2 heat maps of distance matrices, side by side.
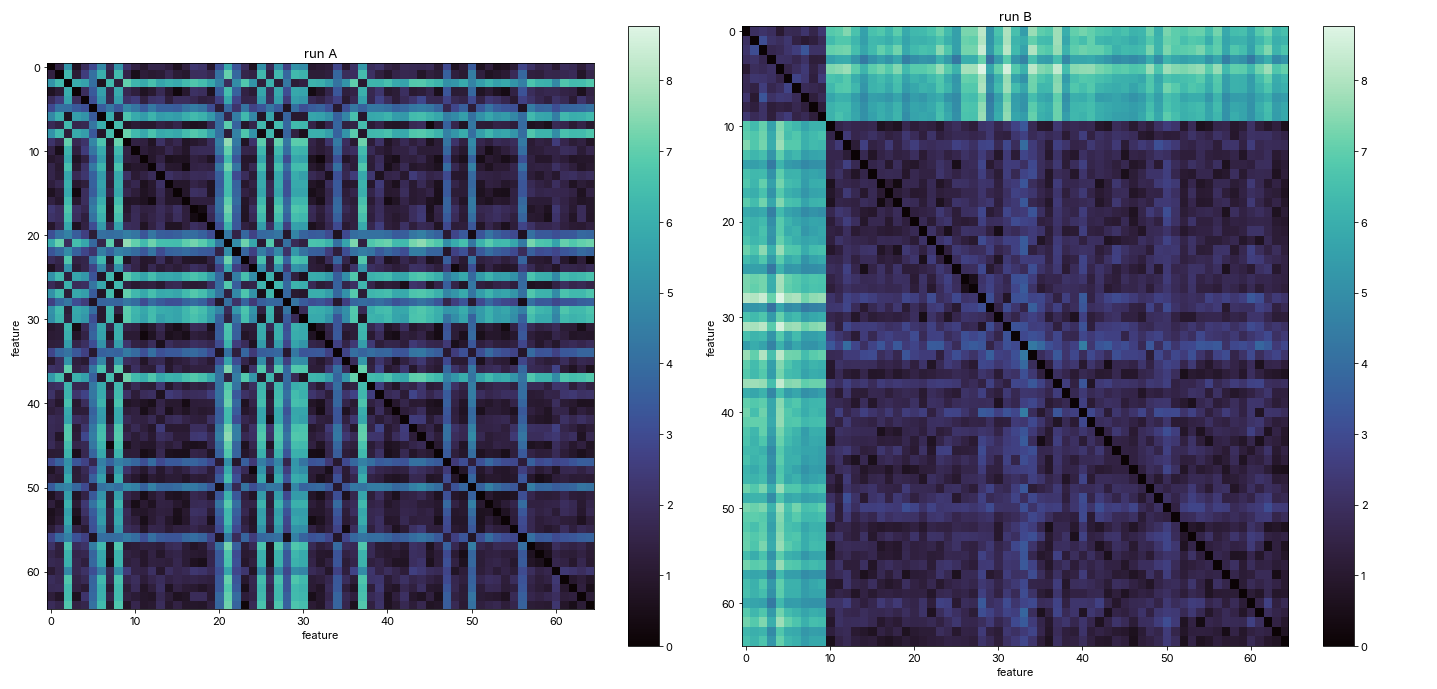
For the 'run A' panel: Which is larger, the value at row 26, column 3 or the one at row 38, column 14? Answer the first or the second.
the first
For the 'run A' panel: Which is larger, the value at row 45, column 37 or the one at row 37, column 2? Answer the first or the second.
the first
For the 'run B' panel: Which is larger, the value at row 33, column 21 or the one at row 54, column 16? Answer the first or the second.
the first
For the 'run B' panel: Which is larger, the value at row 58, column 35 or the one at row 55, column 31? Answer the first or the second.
the second
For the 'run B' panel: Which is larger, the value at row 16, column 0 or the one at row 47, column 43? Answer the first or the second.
the first
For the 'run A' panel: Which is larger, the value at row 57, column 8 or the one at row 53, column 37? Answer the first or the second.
the first
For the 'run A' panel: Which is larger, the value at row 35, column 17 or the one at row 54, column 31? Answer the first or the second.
the first
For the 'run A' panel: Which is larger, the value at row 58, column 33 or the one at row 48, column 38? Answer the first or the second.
the second
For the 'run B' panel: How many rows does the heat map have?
65
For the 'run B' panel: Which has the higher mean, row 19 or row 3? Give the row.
3
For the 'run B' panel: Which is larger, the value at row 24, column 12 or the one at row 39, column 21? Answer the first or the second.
the first
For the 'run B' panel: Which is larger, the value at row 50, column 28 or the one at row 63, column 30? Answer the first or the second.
the first
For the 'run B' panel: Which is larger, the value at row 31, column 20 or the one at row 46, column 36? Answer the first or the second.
the first
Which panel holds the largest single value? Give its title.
run B
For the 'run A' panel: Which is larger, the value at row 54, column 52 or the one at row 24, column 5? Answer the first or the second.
the second
